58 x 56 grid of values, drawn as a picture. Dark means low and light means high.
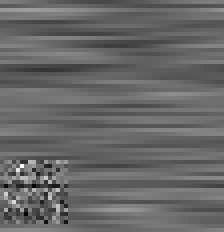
Odd patch: rougher, in the bottom left. Grain: streaks across. Histogram: heavy tails on both sides. Slope: none. Roughest part: bottom left. Calmest part: middle left.
